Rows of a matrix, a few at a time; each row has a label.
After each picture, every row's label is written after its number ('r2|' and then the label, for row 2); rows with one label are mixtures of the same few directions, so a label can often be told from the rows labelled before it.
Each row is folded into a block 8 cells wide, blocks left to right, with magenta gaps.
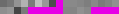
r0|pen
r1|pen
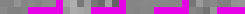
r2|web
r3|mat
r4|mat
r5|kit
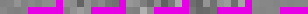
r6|web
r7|web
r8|pen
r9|mat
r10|pen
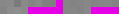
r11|web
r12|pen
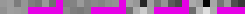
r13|mat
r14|web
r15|web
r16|web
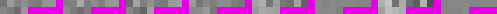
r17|kit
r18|web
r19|kit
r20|kit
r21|mat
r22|kit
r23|mat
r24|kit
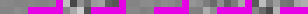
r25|pen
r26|kit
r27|pen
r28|pen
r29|kit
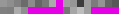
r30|pen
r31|web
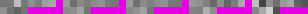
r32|web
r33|kit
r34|kit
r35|pen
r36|kit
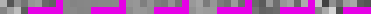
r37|kit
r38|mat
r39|mat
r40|mat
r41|mat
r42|kit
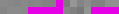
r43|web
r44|kit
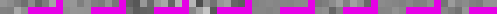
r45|pen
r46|mat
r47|mat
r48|kit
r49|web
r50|pen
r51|pen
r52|kit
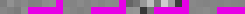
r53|kit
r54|web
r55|pen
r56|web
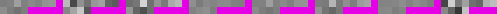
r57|web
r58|kit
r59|web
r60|kit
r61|web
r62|web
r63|pen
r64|kit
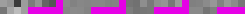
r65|web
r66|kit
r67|mat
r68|pen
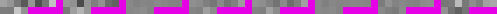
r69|pen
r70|web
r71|kit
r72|pen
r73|pen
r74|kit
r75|kit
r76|web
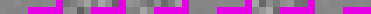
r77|web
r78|pen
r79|pen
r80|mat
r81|kit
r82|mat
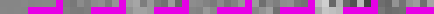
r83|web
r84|mat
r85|mat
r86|pen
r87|kit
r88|mat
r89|mat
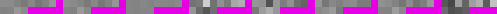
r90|pen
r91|pen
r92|mat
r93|web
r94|web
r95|kit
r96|pen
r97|mat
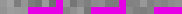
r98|mat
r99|kit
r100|web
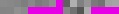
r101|pen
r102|kit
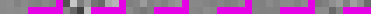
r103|mat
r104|kit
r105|web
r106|pen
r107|mat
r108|pen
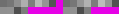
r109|pen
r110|pen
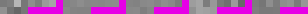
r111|web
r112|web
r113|pen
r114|mat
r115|mat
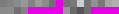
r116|pen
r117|web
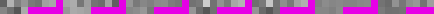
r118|kit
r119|mat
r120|kit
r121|web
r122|web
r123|kit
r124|mat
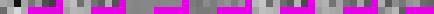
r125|web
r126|mat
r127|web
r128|mat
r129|mat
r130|mat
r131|kit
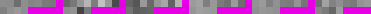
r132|web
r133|pen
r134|mat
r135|mat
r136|mat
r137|kit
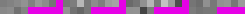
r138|pen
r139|web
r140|pen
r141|mat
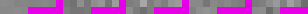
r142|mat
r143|mat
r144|web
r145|web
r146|pen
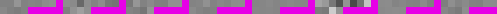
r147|web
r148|web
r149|kit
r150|web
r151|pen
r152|pen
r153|mat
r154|kit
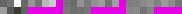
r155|web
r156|mat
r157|pen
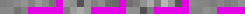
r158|pen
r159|web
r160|pen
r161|pen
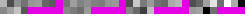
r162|kit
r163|kit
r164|kit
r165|pen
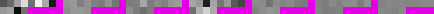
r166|pen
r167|mat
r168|web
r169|web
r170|web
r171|mat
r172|kit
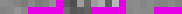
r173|pen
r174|mat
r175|mat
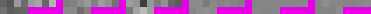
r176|mat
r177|pen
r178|web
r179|web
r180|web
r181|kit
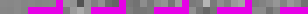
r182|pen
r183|web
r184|mat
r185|web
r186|pen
